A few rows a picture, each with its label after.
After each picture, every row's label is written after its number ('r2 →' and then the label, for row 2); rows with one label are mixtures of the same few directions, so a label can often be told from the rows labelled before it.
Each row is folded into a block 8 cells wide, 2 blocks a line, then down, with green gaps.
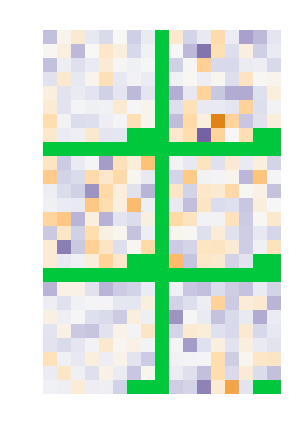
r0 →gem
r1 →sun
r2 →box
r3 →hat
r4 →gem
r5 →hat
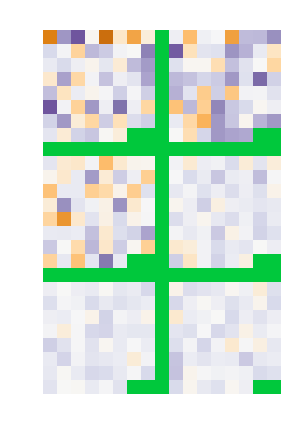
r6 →gem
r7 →box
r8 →hat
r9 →hat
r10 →box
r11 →gem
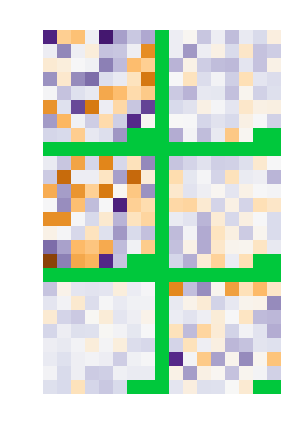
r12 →gem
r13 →hat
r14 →hat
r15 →box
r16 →sun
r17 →gem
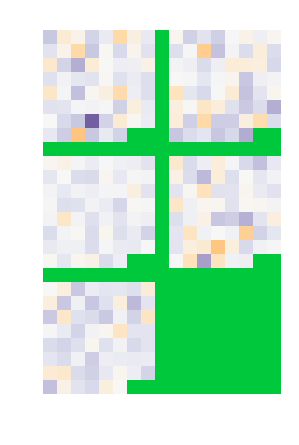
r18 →sun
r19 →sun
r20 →hat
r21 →sun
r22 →hat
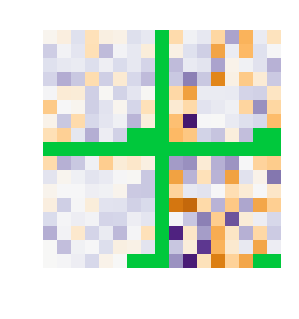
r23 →box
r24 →box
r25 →gem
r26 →box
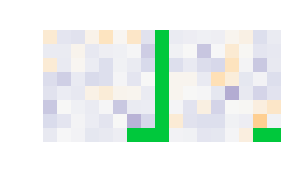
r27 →gem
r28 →gem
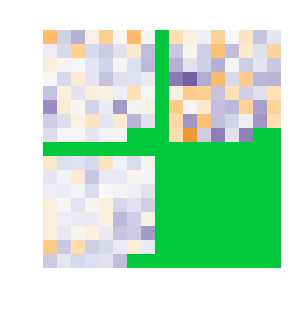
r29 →gem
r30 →box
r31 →sun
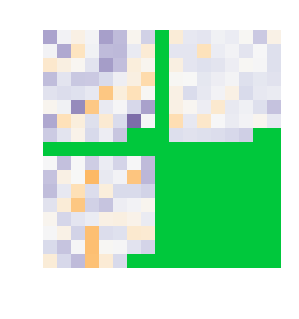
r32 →gem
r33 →sun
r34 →hat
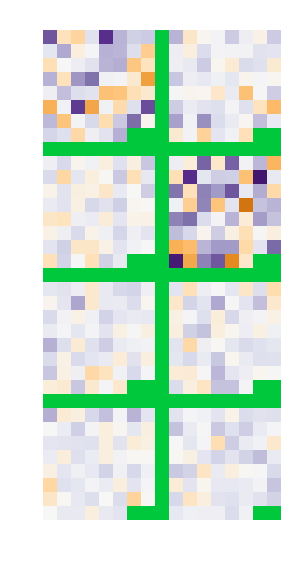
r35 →gem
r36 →sun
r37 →hat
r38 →hat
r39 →sun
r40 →hat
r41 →gem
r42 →box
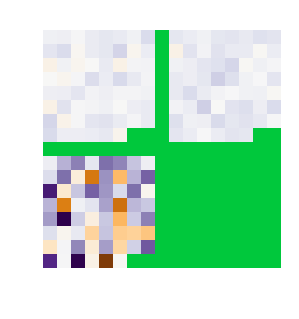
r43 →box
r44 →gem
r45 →hat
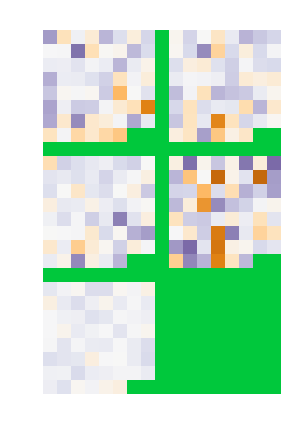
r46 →sun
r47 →sun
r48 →sun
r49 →hat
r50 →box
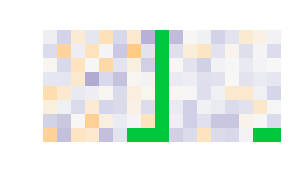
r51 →hat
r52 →sun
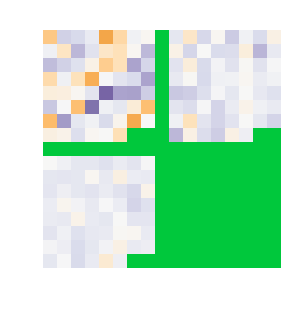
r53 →gem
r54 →hat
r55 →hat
